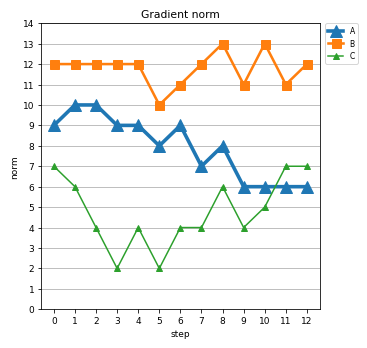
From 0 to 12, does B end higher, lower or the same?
the same
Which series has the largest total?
B
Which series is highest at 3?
B
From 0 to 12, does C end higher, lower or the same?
the same
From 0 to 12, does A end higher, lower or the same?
lower
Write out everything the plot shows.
Title: Gradient norm
x-axis: step, ticks 0 1 2 3 4 5 6 7 8 9 10 11 12
y-axis: norm, ticks 0 1 2 3 4 5 6 7 8 9 10 11 12 13 14
Legend: A, B, C
Values:
A: 9 10 10 9 9 8 9 7 8 6 6 6 6
B: 12 12 12 12 12 10 11 12 13 11 13 11 12
C: 7 6 4 2 4 2 4 4 6 4 5 7 7
